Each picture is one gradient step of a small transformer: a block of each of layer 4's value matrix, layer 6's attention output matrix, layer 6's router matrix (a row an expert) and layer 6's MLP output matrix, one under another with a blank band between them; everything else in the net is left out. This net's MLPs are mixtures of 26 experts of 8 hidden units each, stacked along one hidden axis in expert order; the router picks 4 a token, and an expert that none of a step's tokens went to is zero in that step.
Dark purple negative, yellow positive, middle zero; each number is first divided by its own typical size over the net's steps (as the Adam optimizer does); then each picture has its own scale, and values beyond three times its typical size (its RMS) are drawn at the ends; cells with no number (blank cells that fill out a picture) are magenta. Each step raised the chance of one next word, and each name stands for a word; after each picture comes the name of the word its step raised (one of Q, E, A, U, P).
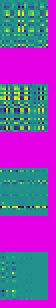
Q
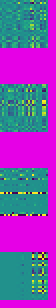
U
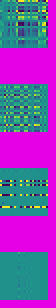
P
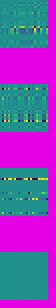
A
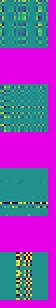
P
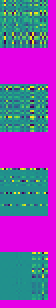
P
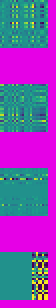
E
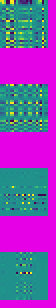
U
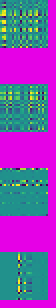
Q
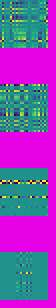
U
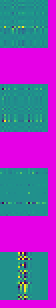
A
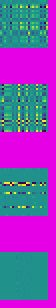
E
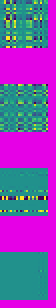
U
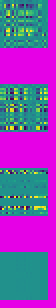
Q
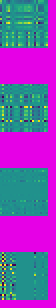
E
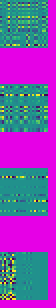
P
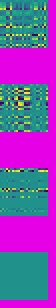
Q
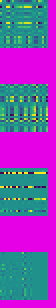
E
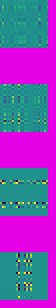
E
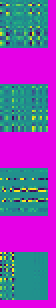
P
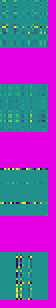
A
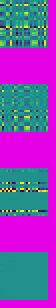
P
